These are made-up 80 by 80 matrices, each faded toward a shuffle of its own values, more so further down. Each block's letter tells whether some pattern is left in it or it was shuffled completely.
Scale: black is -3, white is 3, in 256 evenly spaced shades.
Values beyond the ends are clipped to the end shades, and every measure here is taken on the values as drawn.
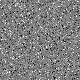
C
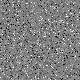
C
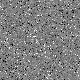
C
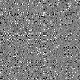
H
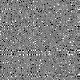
H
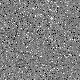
C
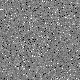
C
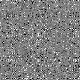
H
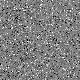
C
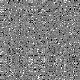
H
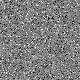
C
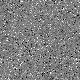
C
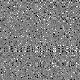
H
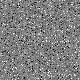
C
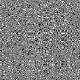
H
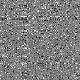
H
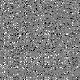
H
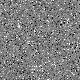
C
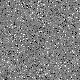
C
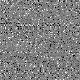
H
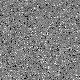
C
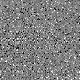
H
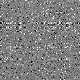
H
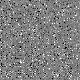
H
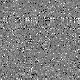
H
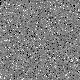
C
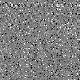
H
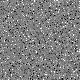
C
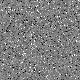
C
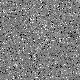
C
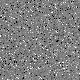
C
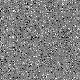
H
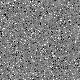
C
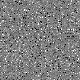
H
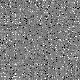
H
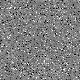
H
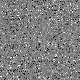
H
